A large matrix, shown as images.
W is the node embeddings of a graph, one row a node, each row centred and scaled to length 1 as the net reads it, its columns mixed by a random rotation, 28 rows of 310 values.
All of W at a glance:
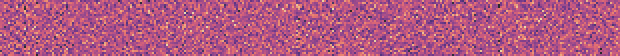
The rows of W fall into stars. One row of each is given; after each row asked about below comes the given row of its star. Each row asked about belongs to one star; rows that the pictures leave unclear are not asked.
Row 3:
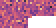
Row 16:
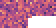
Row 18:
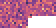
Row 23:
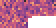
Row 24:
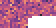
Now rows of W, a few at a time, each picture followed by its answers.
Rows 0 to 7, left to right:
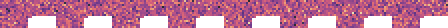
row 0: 16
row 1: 24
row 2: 3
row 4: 23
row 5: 18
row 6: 24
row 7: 23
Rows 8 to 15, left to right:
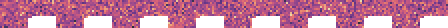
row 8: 16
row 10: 23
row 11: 23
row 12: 16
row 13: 24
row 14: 18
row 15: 23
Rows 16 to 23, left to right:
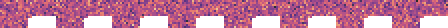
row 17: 23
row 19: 24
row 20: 3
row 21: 18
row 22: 16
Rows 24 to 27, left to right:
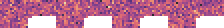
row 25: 16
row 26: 24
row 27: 24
